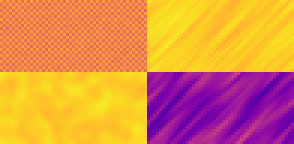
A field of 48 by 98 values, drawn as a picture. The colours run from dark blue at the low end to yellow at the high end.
It is made of 2 by 2 panels. Panel 1,1: high, checkered. Panel 1,2: very high, slanting up to the right, faint in contrast. Panel 2,1: very high, blotchy, faint in contrast. Panel 2,2: low, slanting up to the right.
